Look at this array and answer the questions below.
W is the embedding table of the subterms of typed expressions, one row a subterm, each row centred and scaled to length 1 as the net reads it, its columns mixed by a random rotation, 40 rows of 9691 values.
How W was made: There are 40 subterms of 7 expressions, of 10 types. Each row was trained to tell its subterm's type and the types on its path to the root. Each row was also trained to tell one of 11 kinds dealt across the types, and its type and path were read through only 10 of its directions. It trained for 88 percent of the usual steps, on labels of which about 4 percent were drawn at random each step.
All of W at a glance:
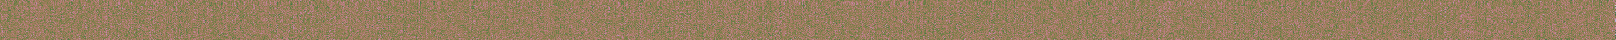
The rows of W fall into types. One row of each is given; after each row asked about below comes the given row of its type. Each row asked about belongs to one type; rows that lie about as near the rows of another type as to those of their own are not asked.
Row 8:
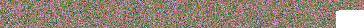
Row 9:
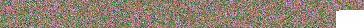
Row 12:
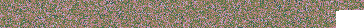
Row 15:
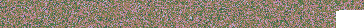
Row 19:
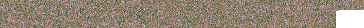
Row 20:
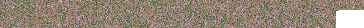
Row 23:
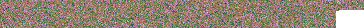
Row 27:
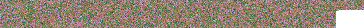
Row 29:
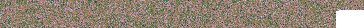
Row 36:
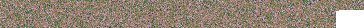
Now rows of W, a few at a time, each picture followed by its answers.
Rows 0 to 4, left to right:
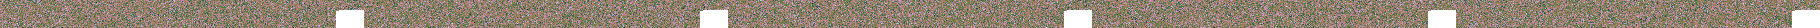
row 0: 12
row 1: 8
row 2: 8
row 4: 8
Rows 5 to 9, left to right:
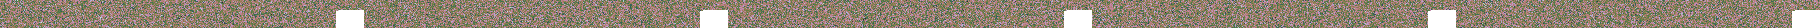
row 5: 20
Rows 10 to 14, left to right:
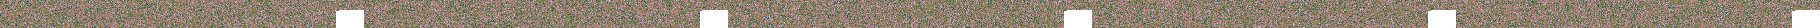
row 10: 23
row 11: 29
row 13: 36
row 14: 23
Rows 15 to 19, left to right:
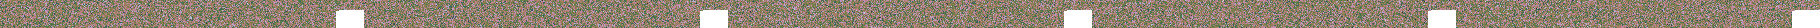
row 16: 19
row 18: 8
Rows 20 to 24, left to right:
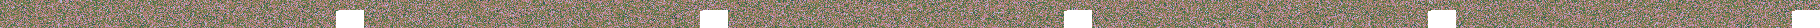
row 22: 9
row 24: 36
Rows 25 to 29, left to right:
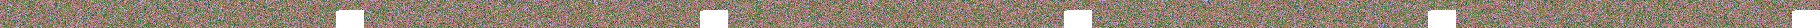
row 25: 27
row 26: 12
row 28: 19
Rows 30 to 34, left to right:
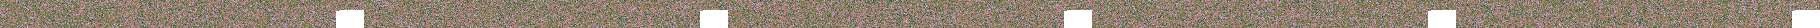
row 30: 19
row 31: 19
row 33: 36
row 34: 29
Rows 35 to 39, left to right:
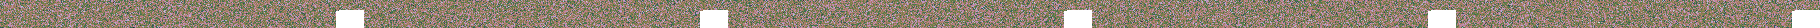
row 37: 27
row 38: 36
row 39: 9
